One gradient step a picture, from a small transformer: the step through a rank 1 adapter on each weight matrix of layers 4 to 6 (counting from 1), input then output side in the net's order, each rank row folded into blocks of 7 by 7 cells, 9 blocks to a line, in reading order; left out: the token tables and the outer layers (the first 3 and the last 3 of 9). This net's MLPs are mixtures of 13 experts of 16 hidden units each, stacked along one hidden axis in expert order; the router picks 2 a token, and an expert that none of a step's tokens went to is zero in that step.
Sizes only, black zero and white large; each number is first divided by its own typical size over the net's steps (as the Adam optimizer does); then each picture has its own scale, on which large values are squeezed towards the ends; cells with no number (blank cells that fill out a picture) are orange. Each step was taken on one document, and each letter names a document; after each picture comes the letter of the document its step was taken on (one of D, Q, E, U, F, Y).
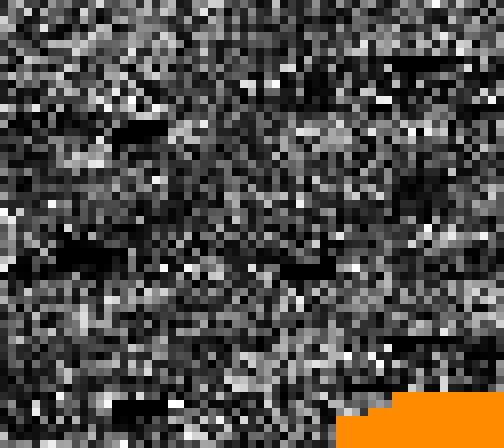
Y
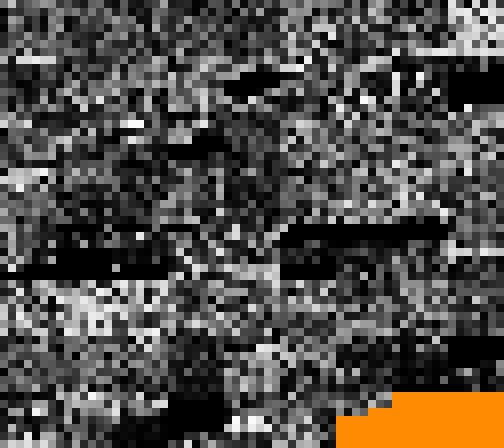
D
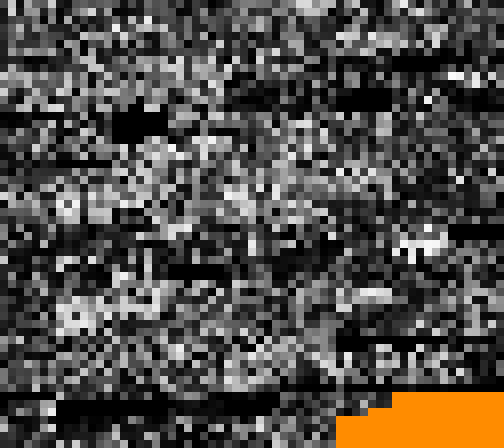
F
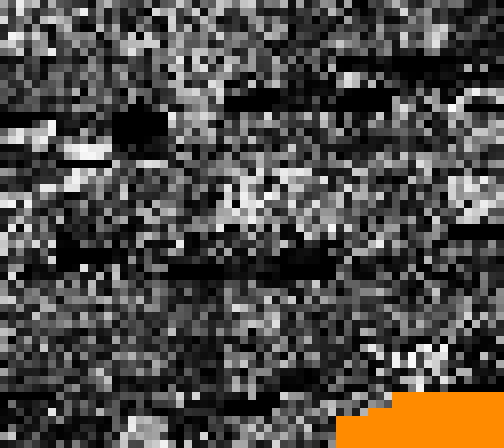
F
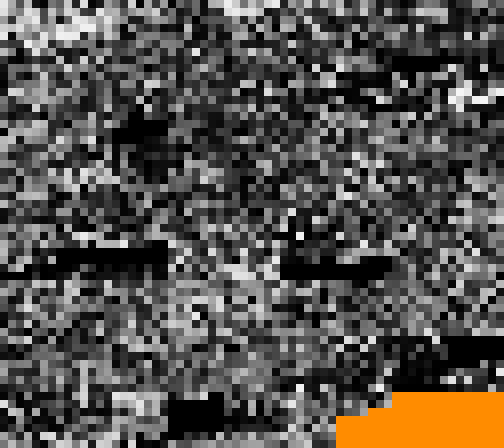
D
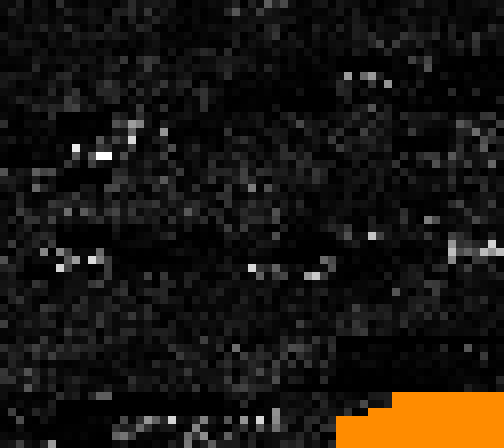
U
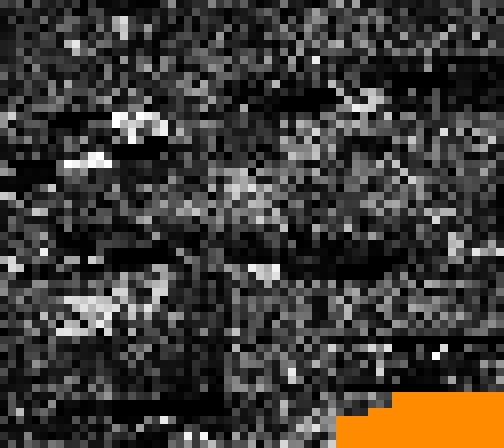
Y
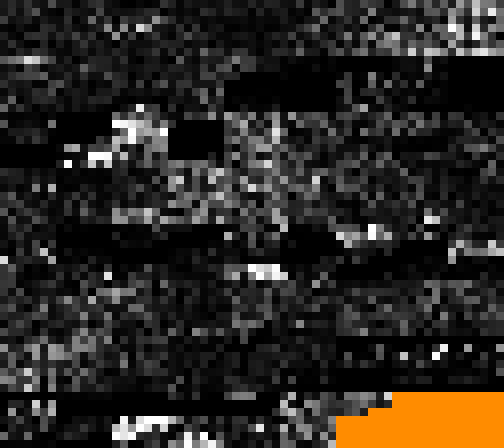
U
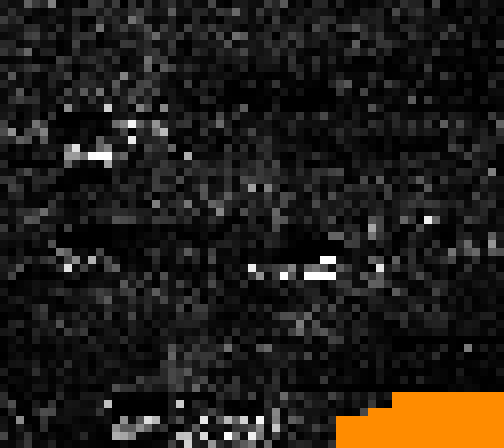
U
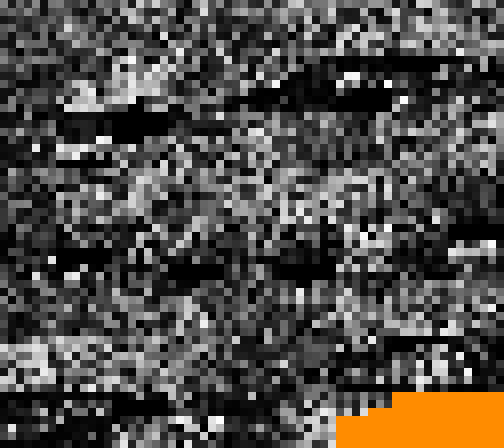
F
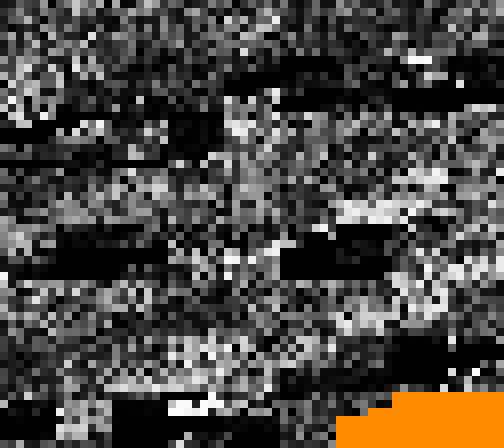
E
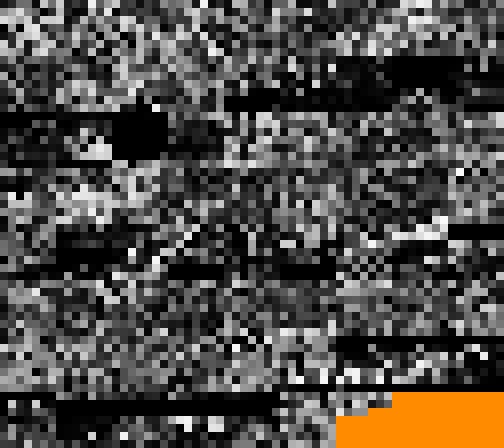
F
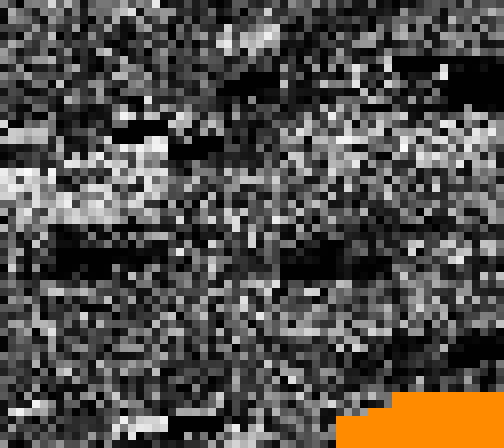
D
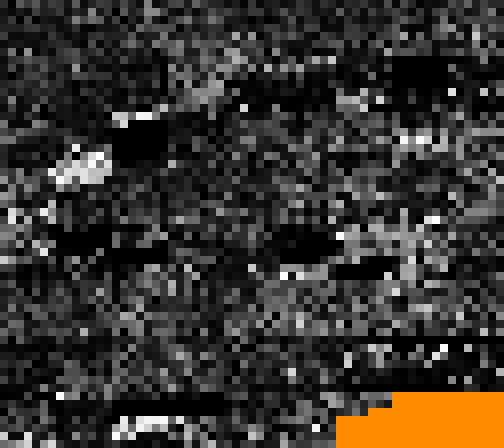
Y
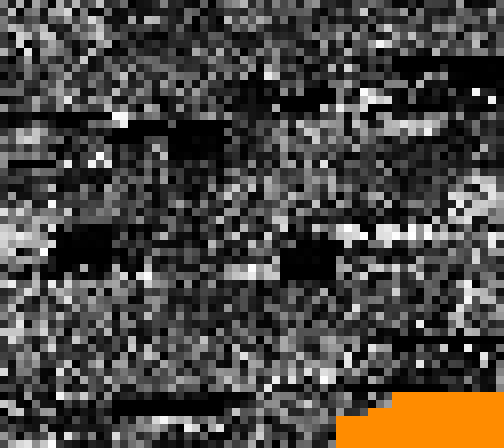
Y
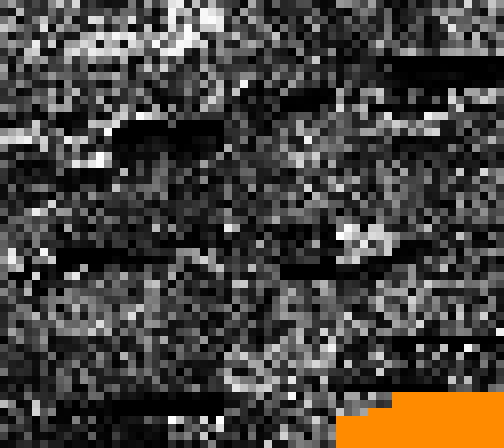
Y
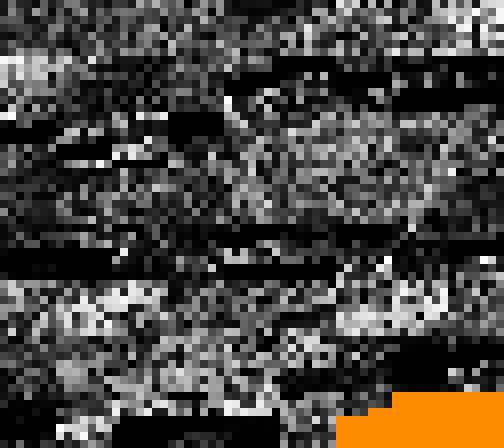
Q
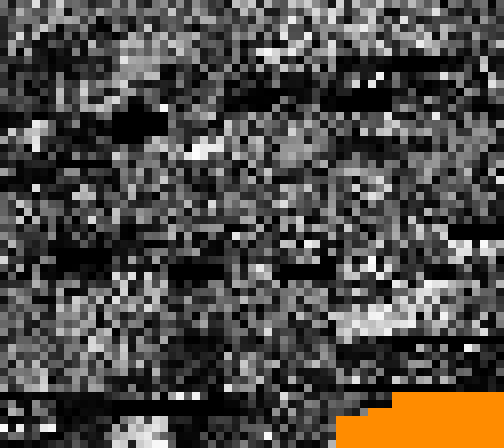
F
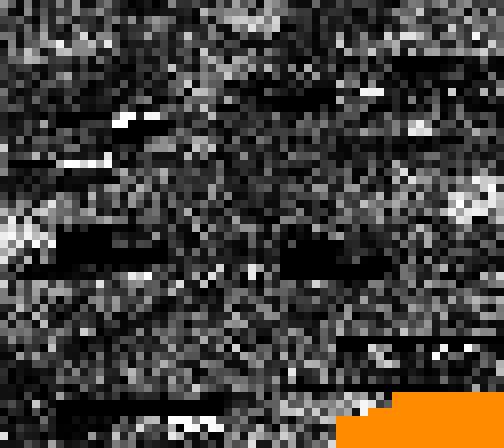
Y
